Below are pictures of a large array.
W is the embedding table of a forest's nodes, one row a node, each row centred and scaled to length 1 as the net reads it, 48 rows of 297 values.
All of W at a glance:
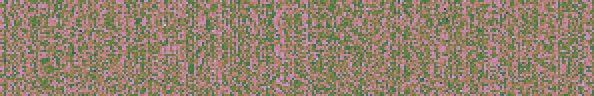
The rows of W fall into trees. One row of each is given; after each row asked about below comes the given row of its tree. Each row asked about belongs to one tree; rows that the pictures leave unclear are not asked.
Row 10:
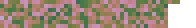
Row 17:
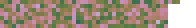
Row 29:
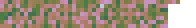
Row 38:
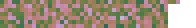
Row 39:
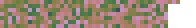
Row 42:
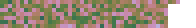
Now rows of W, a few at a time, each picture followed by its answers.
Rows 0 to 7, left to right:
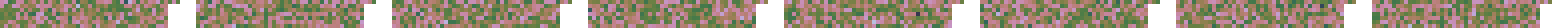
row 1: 29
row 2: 17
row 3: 17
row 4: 29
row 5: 17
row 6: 39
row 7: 29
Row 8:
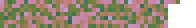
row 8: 29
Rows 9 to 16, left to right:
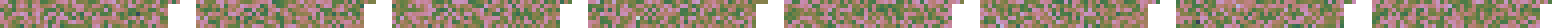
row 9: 10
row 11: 10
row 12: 10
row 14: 39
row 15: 38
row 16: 29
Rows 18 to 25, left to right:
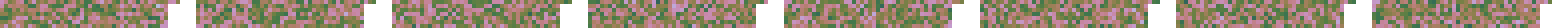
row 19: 17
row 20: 10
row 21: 42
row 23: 17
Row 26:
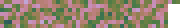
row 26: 17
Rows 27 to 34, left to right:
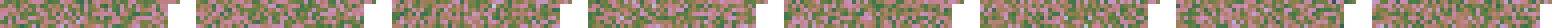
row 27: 39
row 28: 17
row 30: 42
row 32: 29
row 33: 38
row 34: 29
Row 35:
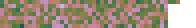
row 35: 38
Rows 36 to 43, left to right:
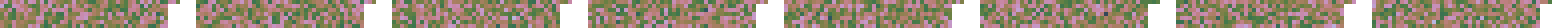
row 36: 29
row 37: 17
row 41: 10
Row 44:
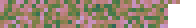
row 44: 29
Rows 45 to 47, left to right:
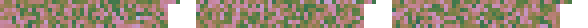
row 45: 39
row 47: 17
